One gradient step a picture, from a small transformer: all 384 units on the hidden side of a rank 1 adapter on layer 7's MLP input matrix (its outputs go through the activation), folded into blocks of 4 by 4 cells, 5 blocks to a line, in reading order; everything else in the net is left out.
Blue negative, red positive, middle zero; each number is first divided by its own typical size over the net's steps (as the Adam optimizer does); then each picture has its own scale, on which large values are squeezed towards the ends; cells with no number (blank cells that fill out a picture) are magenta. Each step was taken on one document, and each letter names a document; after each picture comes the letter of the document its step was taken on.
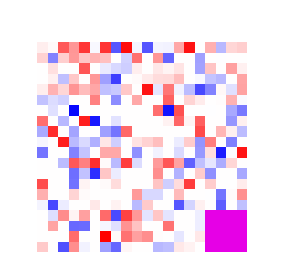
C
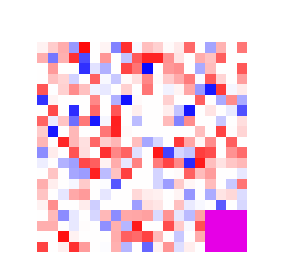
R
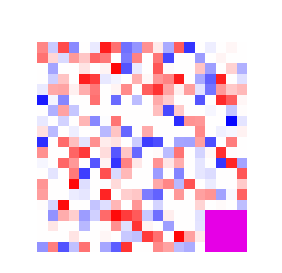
C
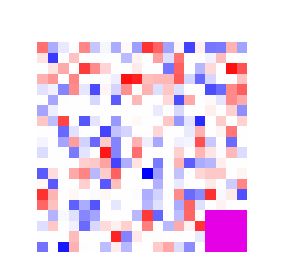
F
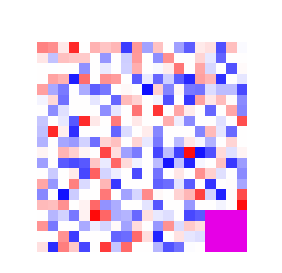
R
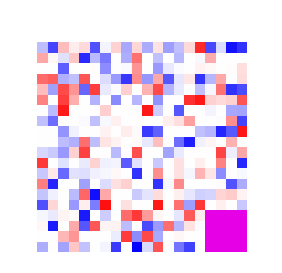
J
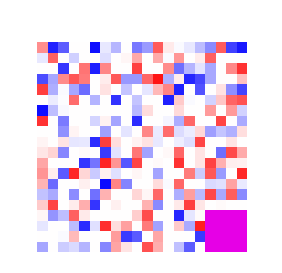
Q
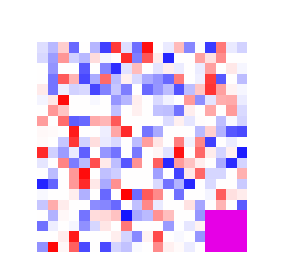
C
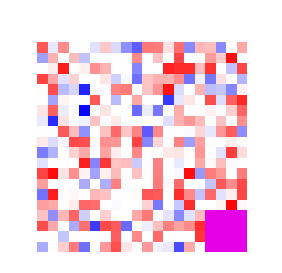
Q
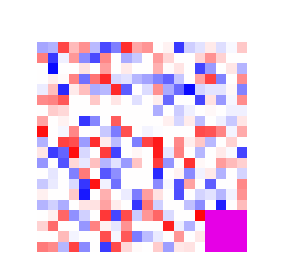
C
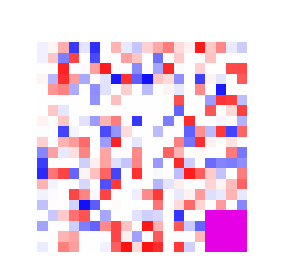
Q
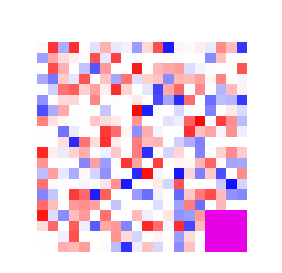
J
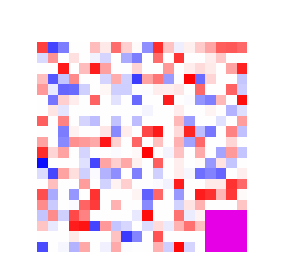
F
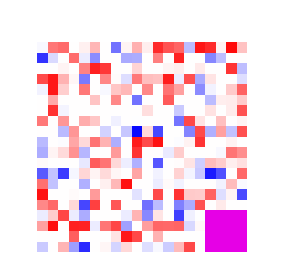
Q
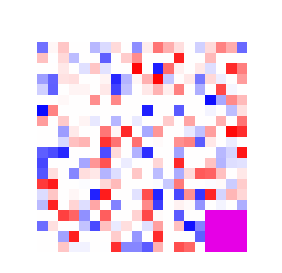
F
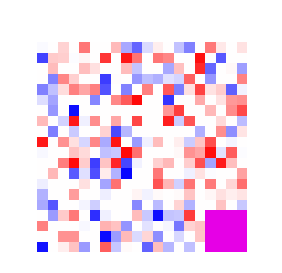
R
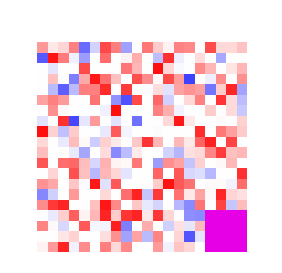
R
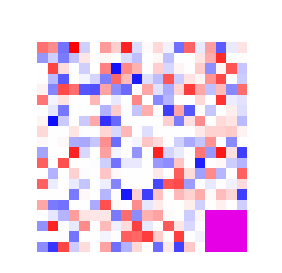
C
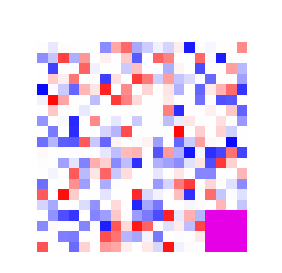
R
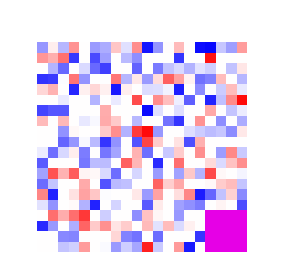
F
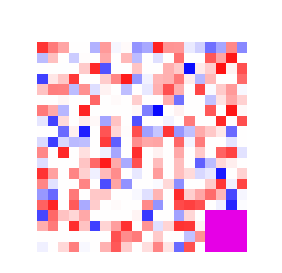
Q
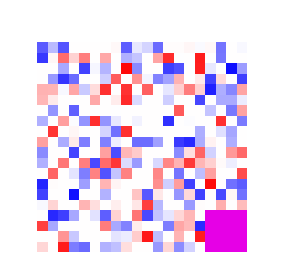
R
